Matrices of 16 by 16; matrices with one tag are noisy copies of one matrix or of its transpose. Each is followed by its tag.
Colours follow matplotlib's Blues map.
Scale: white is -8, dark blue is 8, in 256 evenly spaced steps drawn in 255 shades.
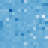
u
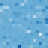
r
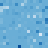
r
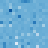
u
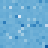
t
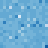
t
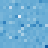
t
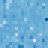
r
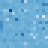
u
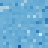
r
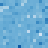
r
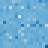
t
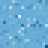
t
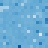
r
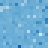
r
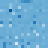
u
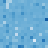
r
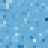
r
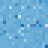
t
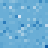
t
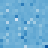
t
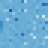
u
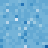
t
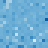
r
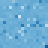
t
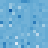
u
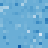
r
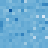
u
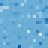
r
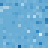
r
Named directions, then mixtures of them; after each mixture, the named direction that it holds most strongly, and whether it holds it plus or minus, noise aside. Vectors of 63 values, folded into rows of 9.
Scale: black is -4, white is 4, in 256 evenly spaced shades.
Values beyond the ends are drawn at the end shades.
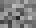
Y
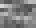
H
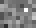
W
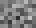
Y, plus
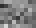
H, minus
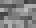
H, minus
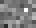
W, plus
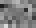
W, minus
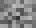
Y, plus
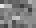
H, plus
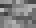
H, minus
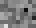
W, minus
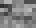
H, minus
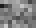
H, minus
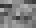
H, minus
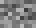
Y, minus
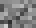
Y, plus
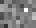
W, plus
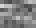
H, plus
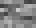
H, minus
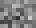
Y, plus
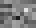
H, minus
